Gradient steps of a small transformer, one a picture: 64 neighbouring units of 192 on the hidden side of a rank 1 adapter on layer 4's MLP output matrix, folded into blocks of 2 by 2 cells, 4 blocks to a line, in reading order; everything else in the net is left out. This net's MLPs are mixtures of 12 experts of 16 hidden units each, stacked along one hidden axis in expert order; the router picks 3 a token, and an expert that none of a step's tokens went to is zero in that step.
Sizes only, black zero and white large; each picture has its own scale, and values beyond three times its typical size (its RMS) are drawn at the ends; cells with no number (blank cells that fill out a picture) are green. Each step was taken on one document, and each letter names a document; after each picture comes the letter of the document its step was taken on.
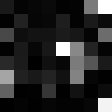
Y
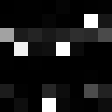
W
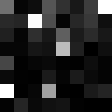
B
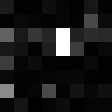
B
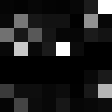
W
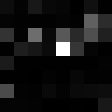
B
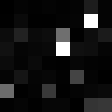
B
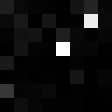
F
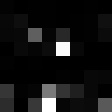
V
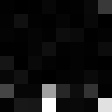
V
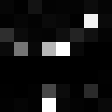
W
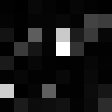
B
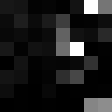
Y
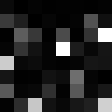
V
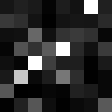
V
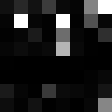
F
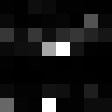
W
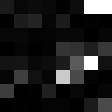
Y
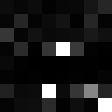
W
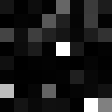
B
